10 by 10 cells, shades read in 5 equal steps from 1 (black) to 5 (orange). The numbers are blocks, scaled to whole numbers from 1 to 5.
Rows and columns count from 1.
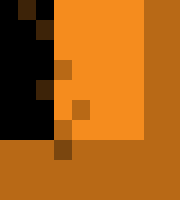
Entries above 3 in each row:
7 7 7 7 7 7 7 9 10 10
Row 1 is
1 2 1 5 5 5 5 5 4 4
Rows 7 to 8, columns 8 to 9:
5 4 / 4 4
